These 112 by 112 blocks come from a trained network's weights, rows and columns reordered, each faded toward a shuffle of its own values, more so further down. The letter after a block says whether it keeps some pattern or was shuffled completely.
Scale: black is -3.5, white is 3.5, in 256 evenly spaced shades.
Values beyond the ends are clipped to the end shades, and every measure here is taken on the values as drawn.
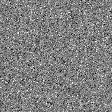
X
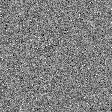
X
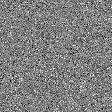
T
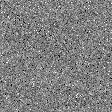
X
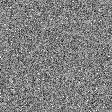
X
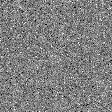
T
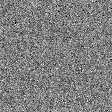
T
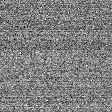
T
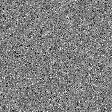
X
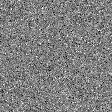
X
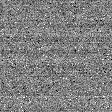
T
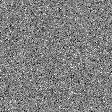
X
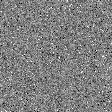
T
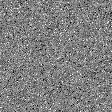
X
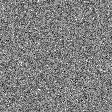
X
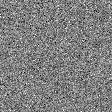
X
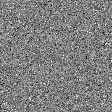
X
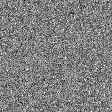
X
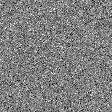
T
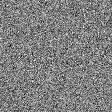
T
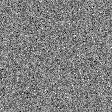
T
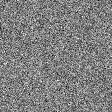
X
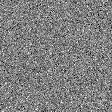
T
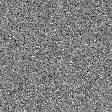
X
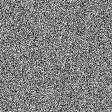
X
